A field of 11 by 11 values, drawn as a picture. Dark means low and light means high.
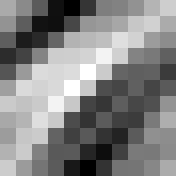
The bottom middle is the ninth with the lowest average. Values change most from cell to cell in the centre. The halves do not mirror each other. There are no lone odd cells. The grain runs diagonally up to the right.
